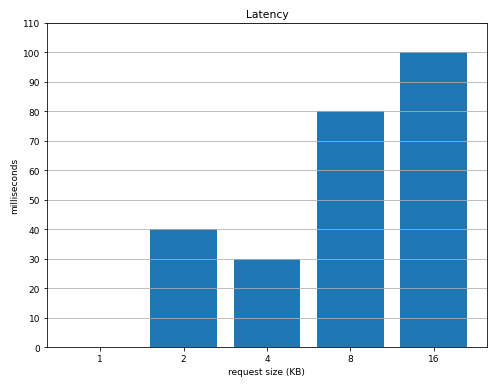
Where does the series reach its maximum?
16
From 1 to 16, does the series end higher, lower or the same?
higher
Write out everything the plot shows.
Title: Latency
x-axis: request size (KB), ticks 1 2 4 8 16
y-axis: milliseconds, ticks 0 10 20 30 40 50 60 70 80 90 100 110
Values:
0 40 30 80 100
